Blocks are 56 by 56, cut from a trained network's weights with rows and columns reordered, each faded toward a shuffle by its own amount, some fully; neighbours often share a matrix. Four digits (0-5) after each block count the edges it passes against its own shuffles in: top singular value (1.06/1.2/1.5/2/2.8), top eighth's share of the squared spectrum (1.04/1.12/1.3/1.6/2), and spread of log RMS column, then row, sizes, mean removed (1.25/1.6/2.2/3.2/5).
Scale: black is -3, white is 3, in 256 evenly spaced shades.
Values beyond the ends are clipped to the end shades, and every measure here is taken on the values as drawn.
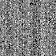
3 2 1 1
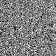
0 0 0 0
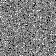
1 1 0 0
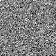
2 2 0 1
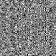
3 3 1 1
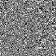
3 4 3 2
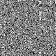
2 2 1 0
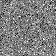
0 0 0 0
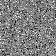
1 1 0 0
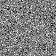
2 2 0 0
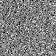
1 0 0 0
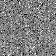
0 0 0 0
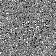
0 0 0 0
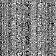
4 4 2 2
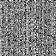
3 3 2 2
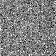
0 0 0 0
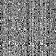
3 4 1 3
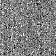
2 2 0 1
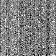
3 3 1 2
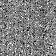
1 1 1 0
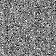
1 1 0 0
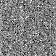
1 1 0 0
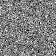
0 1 0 0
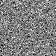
0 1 0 0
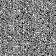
1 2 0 0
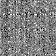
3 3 1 2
